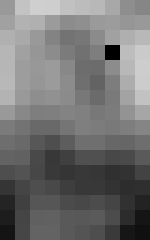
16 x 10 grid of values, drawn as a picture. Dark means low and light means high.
Slope: up to the top. Calmest part: bottom middle. Lone odd cells: 1, lower than its neighbours. Roughest part: top right. Grain: blotchy.
